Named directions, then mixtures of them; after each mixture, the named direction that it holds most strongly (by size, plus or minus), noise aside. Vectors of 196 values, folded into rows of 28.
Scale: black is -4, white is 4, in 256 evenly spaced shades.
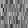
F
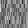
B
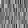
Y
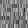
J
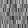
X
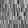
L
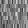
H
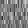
J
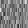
B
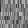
B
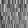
H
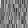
Y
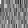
Y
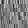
Y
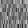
X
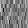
F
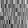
B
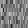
F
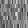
H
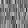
Y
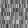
J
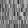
L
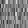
H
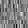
Y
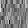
B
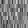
H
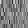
F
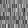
J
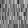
L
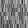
H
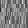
B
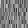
Y
